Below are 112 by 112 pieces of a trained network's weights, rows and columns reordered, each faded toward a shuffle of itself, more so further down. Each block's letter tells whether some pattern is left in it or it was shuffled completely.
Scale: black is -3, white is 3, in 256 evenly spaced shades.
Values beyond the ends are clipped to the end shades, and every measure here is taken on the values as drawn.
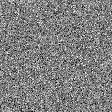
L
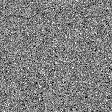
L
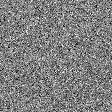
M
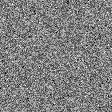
M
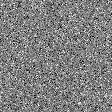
M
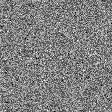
L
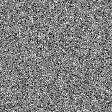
L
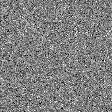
L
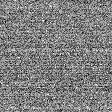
L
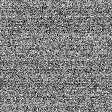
L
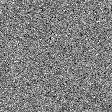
M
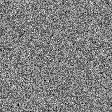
L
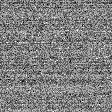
L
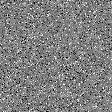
L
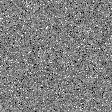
M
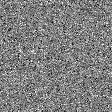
M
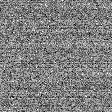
L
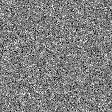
M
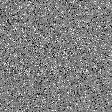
L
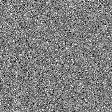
L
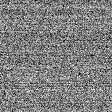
L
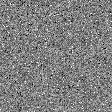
L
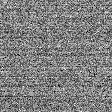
L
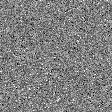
M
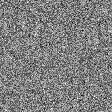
L
